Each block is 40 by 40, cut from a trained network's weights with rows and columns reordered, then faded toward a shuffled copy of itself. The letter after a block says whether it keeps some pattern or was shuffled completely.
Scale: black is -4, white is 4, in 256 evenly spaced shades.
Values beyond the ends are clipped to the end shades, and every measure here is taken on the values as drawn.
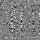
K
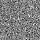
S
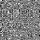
K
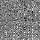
K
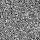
S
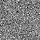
S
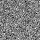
S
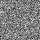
S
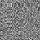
K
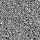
S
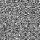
K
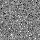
S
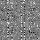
K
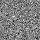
S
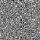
K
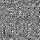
K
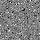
S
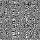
K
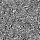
S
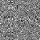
K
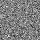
S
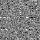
K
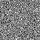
S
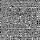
K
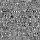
K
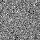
S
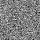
S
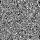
S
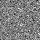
S
